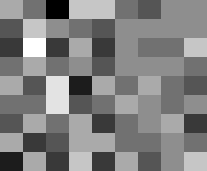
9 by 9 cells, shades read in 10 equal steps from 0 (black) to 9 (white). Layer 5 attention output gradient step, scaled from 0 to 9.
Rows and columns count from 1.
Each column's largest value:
6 9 8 7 7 6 6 6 7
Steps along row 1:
down down up same down down up same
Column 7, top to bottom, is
3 5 4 5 6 5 5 4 3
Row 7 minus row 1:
-3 2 4 -1 -5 0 2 1 -3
